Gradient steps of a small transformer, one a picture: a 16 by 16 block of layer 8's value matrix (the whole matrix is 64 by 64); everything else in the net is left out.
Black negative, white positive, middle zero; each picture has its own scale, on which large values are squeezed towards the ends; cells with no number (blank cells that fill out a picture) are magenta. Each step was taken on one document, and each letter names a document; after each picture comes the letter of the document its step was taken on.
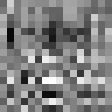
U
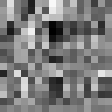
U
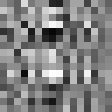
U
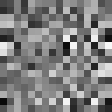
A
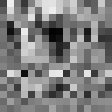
U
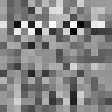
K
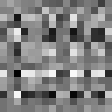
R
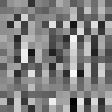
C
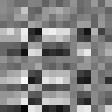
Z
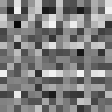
R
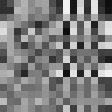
A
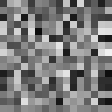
A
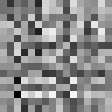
K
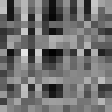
U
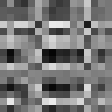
Z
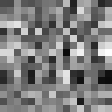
A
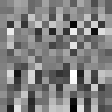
C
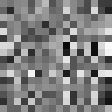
A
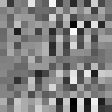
C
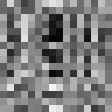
U
